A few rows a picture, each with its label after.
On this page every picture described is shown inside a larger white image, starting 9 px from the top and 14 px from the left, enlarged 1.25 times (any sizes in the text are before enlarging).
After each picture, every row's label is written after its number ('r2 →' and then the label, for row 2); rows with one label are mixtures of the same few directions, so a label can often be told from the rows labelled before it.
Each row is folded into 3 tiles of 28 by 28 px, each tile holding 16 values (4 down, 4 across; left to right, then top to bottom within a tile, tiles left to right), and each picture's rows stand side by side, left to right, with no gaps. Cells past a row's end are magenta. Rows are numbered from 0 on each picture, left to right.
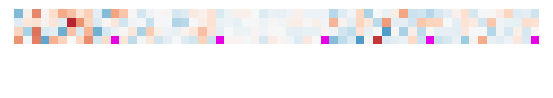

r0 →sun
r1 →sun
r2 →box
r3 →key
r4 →key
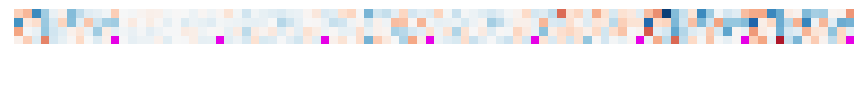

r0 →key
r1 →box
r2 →sun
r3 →box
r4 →sun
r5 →key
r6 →key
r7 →key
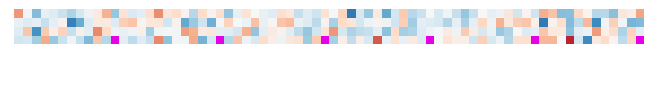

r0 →sun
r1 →box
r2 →sun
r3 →key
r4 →box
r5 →key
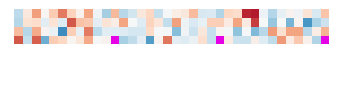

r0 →sun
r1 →key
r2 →box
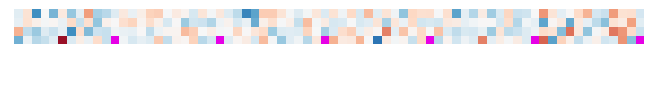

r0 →key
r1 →box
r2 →box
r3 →key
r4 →key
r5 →sun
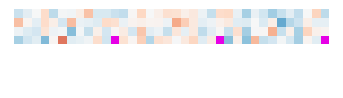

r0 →key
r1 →sun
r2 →sun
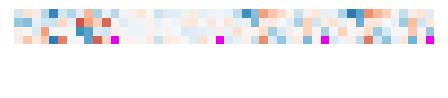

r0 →box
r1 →box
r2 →box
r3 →box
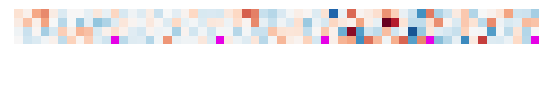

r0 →box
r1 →key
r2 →box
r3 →sun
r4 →key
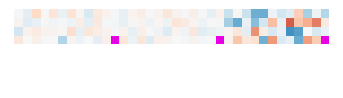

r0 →key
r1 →sun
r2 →box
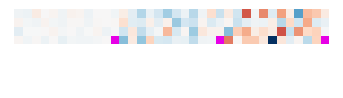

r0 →key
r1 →sun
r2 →key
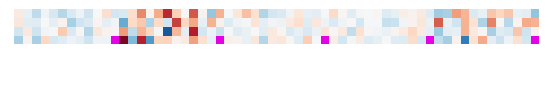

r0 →sun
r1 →sun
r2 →box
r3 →sun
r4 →key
